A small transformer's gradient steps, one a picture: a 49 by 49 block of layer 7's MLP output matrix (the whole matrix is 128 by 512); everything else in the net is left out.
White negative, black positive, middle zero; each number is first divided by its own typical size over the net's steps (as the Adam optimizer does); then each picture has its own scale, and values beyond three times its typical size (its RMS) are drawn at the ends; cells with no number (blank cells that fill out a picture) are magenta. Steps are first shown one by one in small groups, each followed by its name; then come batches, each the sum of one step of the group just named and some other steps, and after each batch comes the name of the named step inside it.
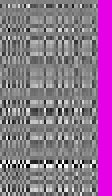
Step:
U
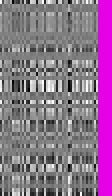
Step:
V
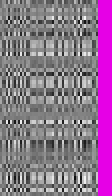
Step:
U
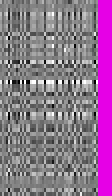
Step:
V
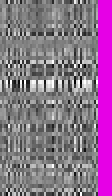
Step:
V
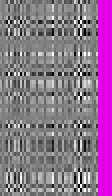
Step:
V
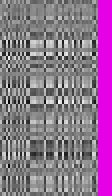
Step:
U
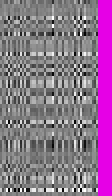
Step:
U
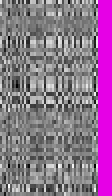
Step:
V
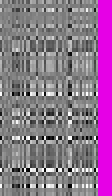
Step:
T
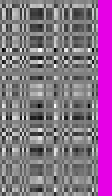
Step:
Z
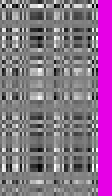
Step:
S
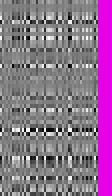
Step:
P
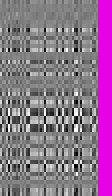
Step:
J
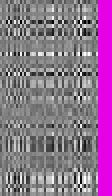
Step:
T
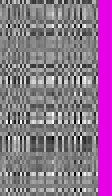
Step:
S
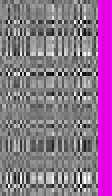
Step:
Z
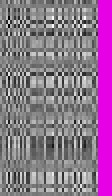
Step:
T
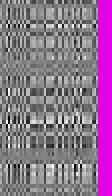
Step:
J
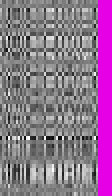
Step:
T
